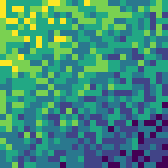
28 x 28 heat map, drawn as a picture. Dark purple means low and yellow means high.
No regular stripes run through it. The top left is the ninth with the highest average. The ninth with the lowest average is the bottom right. No single row or column stands out from its neighbours. There is an overall slope up to the top left.
